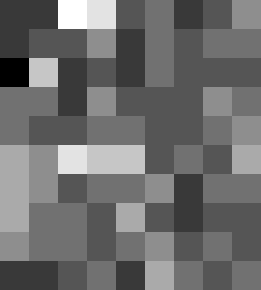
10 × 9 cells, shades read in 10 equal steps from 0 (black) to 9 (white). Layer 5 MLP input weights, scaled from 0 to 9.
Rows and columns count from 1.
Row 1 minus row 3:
2 -5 7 5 1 0 -1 0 2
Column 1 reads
2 2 0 4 4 6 6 6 5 2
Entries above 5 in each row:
2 0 1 0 0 5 1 2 0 1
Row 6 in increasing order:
3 3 4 5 6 6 7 7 8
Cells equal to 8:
2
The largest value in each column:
6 7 9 8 7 6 4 5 6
